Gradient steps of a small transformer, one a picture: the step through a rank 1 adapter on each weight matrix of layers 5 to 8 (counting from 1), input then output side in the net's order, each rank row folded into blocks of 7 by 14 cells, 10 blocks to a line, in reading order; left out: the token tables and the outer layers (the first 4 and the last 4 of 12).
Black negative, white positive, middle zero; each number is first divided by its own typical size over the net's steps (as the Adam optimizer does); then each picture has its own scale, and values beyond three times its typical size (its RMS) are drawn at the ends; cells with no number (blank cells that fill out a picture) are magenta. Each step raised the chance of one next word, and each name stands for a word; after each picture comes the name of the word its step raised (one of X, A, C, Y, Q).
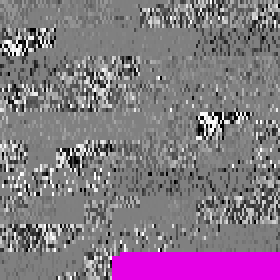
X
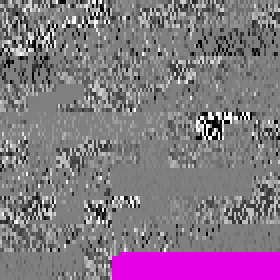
X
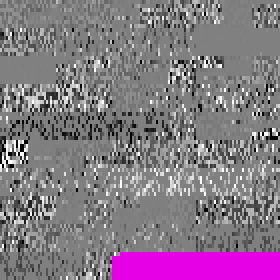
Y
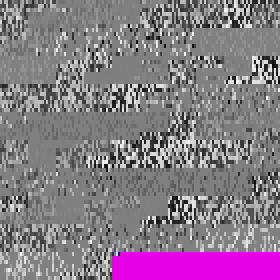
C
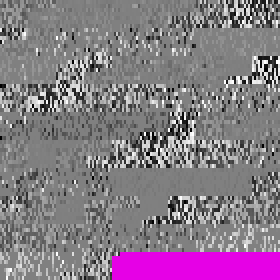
C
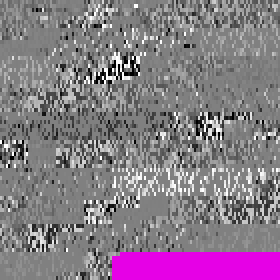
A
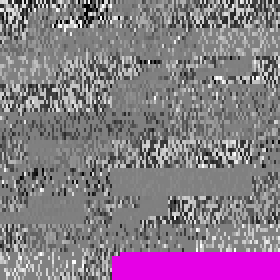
C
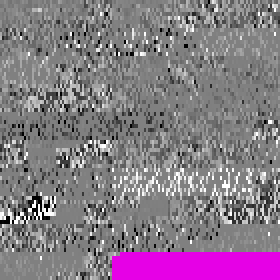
A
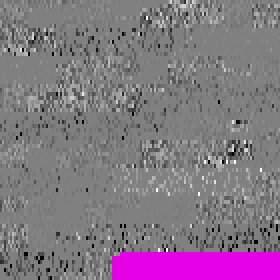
Y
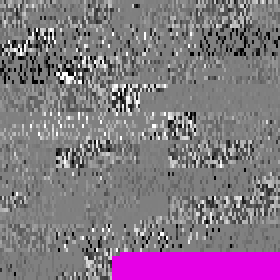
X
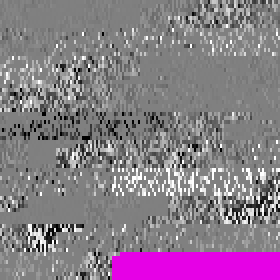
A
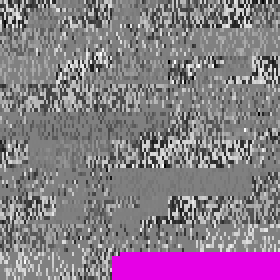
C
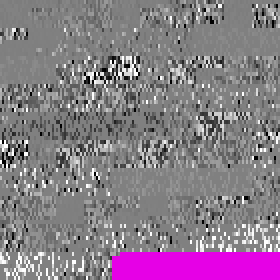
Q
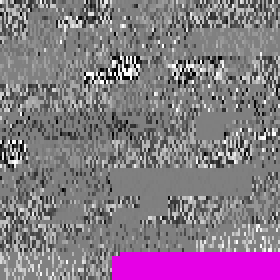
C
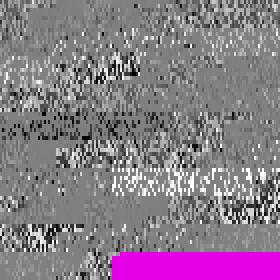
A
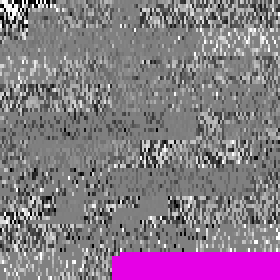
C
